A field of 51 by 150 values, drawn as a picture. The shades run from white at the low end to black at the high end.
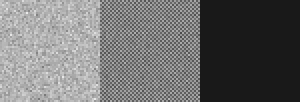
It is made of 1 by 3 panels. Panel 1,1: low, fine-grained. Panel 1,2: middling, checkered, strong in contrast. Panel 1,3: very high, flat.
